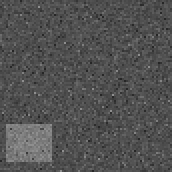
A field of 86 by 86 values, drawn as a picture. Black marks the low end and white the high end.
Average level on the scale: 30%. Stripes: none. Mirror symmetry: none. Ninth with the highest average: bottom left. Odd patch: higher, in the bottom left. Histogram: skewed, a long tail of high values.
